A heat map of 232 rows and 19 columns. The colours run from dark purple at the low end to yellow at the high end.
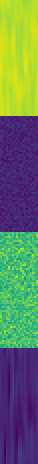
The table splits into 4 rows of 1 panel. Panel 1,1: very high, streaked downward, faint in contrast. Panel 2,1: very low, fine-grained, faint in contrast. Panel 3,1: high, fine-grained. Panel 4,1: very low, streaked downward, faint in contrast.
